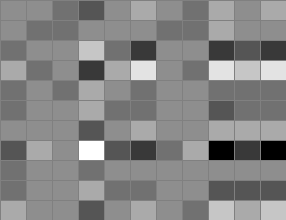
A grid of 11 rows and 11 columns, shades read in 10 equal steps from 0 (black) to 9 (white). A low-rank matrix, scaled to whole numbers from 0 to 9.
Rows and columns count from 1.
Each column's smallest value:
3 4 4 2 3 2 4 4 0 2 0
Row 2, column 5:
5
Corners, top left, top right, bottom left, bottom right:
5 6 6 7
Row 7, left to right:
5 5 5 3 5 6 5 5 6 6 6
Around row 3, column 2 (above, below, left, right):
4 4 4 5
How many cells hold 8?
3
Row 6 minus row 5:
0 0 1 0 -1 0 0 0 -1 0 0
